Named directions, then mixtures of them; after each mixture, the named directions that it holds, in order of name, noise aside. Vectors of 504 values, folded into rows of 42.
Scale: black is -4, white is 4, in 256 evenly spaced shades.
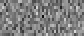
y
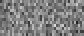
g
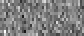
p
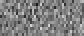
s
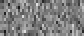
p, s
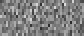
s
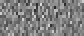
s, y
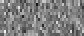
p, s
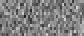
s, y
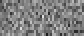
g, y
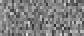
g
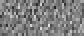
s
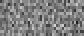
g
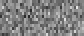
s, y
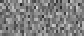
g, y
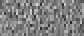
s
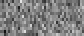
p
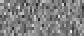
p, s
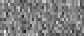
p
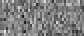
g, p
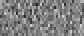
s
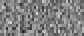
p, y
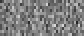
g, y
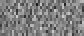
g, s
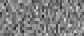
y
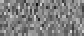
p, s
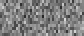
s, y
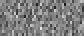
g, s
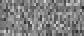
g, p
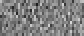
s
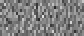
s, y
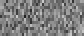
s, y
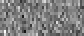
p
